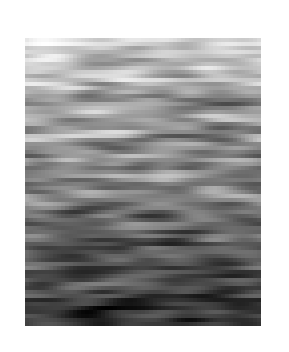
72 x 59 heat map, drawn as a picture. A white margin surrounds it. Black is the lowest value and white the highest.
Streaks run across, left to right. The top left is the ninth with the highest average. Values rise toward the top.
